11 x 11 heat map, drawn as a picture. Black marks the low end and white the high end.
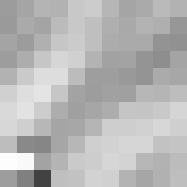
Average level on the scale: 70%. Odd patch: rougher, in the bottom left. Grain: diagonal, up to the right. Roughest part: bottom left.
